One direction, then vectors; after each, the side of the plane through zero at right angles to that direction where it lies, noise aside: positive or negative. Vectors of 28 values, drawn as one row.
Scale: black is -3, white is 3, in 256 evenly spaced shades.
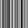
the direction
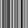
positive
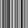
positive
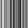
negative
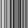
negative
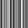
negative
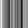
positive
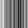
negative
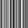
negative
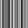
positive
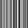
negative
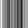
positive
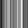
negative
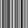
positive
